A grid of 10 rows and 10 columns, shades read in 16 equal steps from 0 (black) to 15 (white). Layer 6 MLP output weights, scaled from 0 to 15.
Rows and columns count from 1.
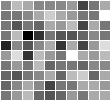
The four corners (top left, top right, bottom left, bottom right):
8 10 7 10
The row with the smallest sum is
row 4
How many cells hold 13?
2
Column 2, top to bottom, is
11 7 5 11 8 13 9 5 8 9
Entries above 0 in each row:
10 10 10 9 10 10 10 10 10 10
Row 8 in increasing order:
5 6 6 6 7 8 10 10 11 12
